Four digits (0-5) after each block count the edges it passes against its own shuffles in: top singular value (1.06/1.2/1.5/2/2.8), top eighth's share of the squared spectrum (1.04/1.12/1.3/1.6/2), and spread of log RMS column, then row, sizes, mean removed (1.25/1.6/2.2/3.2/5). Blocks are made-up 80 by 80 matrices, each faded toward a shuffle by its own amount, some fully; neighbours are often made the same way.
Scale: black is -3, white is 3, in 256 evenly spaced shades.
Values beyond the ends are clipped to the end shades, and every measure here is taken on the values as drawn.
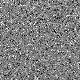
2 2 0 0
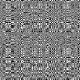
5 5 4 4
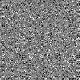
4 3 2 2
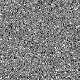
3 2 0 1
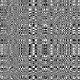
5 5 4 4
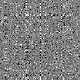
4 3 2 1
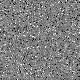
1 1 0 0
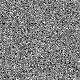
0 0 0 0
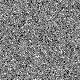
0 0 0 0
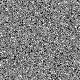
0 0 0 0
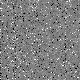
2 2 1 0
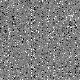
3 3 2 0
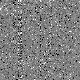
3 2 2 0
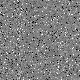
0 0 0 0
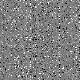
3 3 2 1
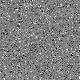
1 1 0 0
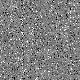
2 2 1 0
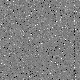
2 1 1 0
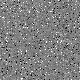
0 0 0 0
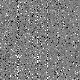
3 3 2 0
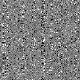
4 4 3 1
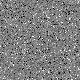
2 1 0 0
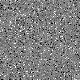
3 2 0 0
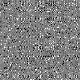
4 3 2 2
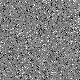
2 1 0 0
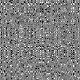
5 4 2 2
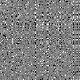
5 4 3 2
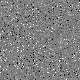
2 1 1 0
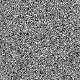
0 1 2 0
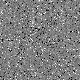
1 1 0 0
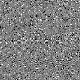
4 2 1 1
